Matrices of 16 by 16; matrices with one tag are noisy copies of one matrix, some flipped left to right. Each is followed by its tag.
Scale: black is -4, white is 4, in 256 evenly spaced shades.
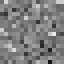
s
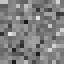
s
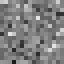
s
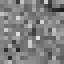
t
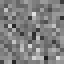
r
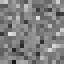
s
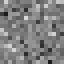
s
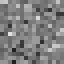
s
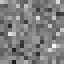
s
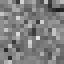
t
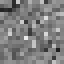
t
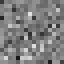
r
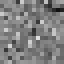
t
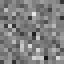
r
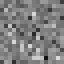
r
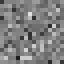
r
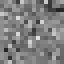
t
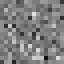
r
